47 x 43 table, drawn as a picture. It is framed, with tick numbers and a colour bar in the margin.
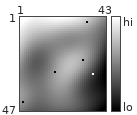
The middle right is the roughest part. The ninth with the highest average is the top left. No regular stripes run through it. Five lone cells stand out: one far higher and four far lower than their neighbours. Values rise toward the top left.
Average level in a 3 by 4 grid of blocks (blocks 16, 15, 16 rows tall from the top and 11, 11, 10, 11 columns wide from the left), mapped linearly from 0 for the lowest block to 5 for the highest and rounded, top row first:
5 4 4 3
2 3 4 1
3 3 2 0
